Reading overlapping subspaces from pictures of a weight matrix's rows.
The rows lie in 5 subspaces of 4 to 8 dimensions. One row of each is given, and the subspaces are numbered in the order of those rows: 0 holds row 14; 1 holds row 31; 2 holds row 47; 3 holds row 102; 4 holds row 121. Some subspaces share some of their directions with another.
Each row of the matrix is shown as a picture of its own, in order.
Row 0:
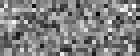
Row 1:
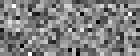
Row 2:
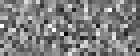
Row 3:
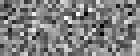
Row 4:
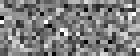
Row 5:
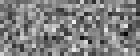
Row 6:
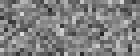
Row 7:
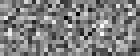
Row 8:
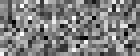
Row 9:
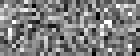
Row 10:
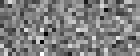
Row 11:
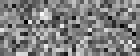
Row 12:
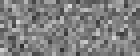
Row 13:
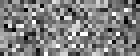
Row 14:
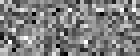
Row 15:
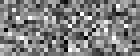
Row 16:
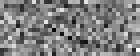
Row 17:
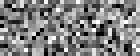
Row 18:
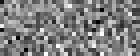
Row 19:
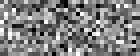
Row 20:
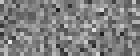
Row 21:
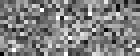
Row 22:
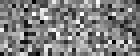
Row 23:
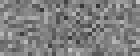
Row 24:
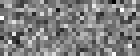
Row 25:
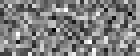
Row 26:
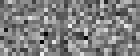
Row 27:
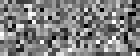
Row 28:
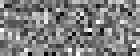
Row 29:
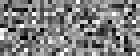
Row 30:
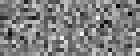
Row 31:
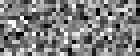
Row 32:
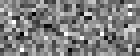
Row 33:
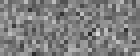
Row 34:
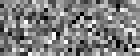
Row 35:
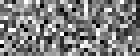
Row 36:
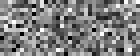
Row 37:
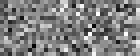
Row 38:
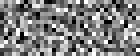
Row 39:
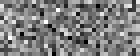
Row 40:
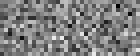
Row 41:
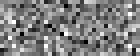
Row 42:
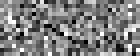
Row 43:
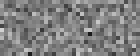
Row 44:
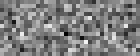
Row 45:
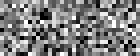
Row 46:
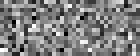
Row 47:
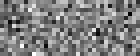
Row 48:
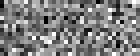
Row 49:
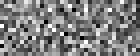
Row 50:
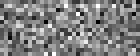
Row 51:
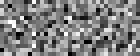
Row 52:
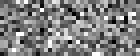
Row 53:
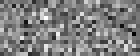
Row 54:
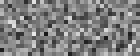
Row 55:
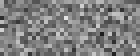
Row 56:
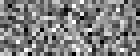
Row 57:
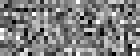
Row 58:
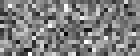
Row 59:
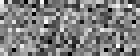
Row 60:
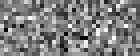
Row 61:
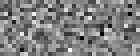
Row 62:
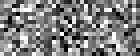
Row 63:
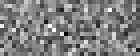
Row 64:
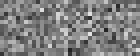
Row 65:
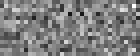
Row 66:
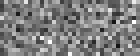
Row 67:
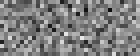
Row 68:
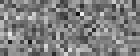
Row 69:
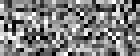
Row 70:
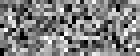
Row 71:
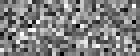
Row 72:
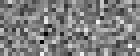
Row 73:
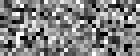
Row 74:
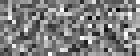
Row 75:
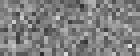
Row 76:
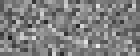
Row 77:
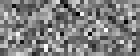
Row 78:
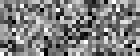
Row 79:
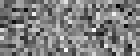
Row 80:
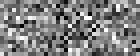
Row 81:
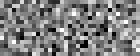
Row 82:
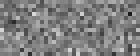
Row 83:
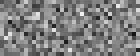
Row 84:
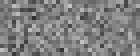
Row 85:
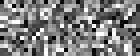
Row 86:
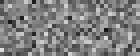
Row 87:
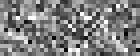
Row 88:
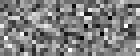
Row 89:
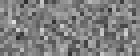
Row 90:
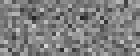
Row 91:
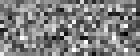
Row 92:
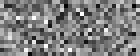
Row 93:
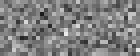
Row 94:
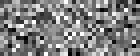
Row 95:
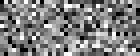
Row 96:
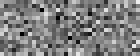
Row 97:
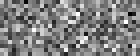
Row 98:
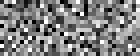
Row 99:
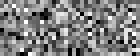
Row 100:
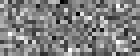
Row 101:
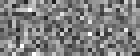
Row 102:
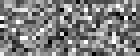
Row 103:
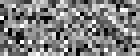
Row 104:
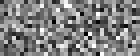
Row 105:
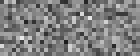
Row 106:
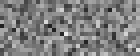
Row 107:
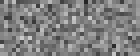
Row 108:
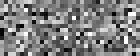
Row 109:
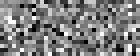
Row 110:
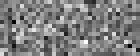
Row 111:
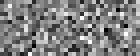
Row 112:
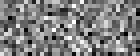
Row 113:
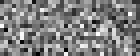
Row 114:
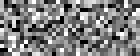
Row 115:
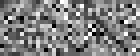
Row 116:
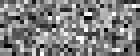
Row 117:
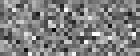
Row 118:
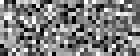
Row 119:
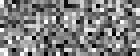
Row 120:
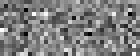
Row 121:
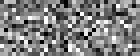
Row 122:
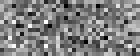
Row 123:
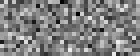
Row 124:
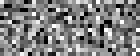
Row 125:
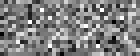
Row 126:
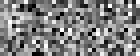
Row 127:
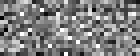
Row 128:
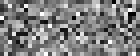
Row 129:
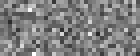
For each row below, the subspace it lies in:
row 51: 1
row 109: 2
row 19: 1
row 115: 1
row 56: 1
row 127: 3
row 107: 4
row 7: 1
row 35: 4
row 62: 2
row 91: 1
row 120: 3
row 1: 2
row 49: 4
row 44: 1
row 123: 4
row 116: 1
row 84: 2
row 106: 4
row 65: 1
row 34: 0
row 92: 1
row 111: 1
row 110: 3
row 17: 0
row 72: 4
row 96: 3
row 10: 4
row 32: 1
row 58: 1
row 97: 0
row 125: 0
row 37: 1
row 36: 3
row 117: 1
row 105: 4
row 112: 1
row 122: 2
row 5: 1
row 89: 0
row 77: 3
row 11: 3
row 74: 1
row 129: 2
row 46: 2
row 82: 2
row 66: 0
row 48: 0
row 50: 0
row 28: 0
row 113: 0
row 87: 2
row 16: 1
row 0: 1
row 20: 0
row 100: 4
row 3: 1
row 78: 3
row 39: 0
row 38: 1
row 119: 0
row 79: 1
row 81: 3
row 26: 4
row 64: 3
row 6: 3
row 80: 3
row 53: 0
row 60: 4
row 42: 2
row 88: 1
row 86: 1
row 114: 2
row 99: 3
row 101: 2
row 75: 3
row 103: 0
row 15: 4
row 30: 1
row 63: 4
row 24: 0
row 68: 0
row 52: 0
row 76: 0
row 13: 0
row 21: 3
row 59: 0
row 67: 4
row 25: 1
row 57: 3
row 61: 1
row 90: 2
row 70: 0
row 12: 2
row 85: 0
